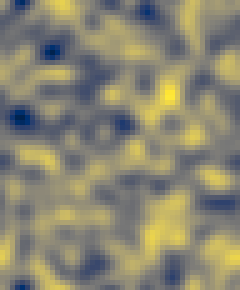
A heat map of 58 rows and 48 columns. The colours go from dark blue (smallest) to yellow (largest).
The field is mottled with small blotches. The histogram is bell-shaped. The halves do not mirror each other. No single row or column stands out from its neighbours. There are no lone odd cells.
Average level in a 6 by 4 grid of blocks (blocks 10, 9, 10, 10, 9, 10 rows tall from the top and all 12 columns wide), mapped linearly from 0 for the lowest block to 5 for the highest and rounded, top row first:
1313 | 3143 | 0144 | 4333 | 3452 | 4235
